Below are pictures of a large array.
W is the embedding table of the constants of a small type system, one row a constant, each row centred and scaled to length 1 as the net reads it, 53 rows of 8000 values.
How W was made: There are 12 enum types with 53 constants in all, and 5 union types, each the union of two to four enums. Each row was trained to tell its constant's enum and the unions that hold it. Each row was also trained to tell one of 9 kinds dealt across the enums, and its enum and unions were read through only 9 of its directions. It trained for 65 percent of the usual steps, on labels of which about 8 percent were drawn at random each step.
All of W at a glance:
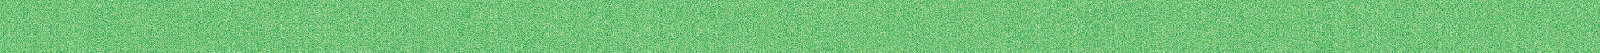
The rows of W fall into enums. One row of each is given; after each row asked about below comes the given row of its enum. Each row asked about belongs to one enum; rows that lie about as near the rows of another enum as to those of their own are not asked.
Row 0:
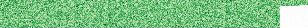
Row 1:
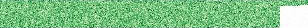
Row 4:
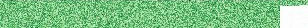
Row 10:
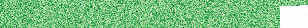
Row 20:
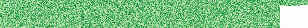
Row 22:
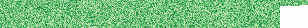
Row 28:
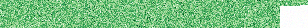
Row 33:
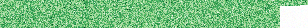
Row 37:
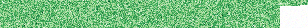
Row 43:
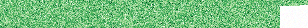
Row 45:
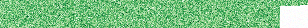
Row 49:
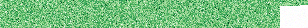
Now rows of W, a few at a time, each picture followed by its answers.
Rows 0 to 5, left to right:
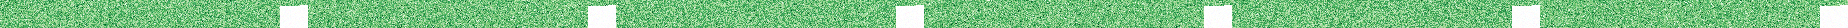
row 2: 28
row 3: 43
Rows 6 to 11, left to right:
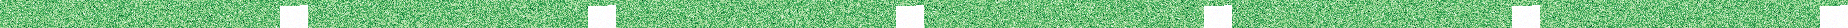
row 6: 4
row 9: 33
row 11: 37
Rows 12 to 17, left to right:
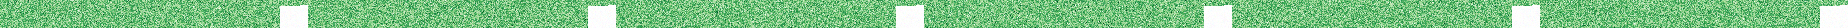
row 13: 4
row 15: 33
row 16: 37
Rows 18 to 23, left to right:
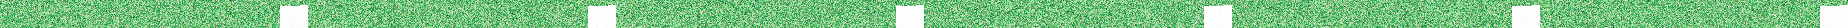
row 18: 0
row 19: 45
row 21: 22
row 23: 20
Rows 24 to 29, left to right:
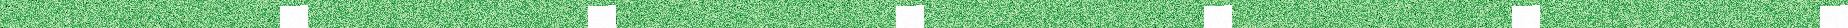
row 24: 1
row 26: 33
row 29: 1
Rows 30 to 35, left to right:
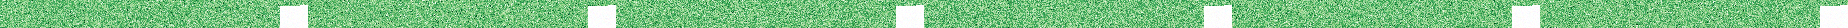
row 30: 1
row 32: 43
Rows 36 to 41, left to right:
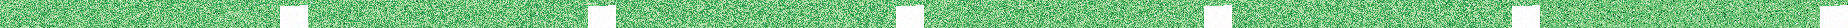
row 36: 20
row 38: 22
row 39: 20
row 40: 33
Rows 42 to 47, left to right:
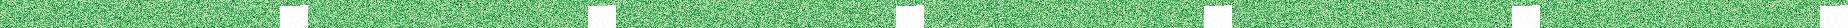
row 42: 1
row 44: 0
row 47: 43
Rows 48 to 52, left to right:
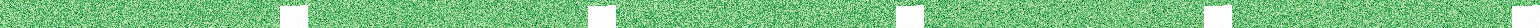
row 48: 4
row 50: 0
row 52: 0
